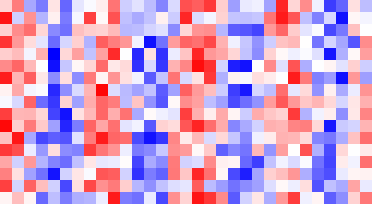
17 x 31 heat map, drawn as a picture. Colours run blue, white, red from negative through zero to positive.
Stripes: upright, repeating 4 times. Average level on the scale: 50%. Ninth with the lowest average: bottom middle. Odd rows or columns: none.
